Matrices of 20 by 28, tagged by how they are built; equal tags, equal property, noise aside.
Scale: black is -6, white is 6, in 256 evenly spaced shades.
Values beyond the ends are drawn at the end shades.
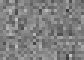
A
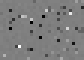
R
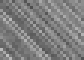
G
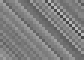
G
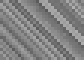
G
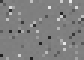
R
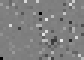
R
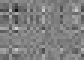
A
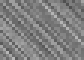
G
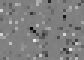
R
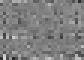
A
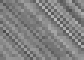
G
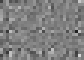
A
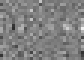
A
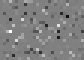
R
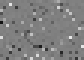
R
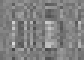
A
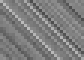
G
